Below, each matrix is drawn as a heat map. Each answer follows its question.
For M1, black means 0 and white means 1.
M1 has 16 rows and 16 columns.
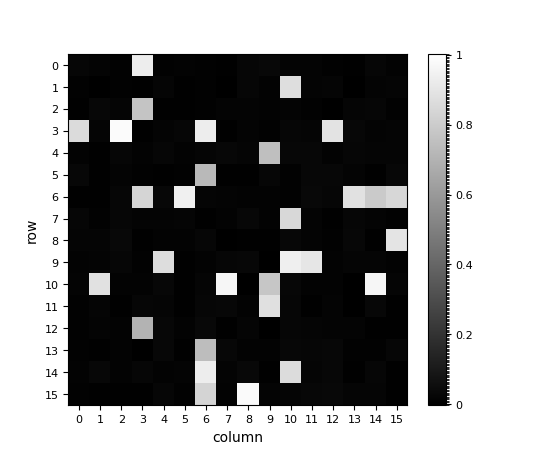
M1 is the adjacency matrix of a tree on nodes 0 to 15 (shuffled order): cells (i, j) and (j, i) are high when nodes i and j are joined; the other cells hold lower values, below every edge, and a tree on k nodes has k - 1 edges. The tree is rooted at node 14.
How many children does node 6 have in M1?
4
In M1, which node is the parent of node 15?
6
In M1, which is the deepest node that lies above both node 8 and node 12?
6
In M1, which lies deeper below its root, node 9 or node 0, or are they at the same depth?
node 0
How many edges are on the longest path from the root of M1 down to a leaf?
3
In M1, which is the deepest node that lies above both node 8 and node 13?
6
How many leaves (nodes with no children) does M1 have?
10
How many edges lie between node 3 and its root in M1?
2
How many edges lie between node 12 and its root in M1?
3
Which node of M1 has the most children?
6
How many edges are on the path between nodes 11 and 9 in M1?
1
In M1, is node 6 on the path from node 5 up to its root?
yes
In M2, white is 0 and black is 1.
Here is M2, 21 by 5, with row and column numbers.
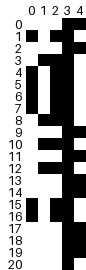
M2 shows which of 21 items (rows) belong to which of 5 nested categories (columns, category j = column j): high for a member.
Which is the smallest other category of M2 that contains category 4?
3
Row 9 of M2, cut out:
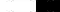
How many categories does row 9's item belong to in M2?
2
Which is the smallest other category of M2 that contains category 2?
3
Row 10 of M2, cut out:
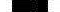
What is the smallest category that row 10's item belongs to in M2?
1
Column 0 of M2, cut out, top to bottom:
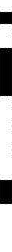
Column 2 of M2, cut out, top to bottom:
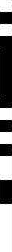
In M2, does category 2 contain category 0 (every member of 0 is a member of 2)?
yes
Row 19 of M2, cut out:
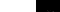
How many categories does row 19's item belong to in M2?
2
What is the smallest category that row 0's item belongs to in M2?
4
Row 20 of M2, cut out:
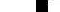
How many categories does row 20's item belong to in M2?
1
